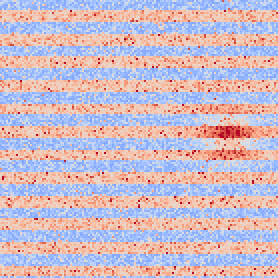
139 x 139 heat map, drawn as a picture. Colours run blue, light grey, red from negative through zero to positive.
Bumps: one, in the middle right. Ninth with the highest average: middle right. Slope: none. Stripes: horizontal, repeating 12 times. Average level on the scale: 50%.
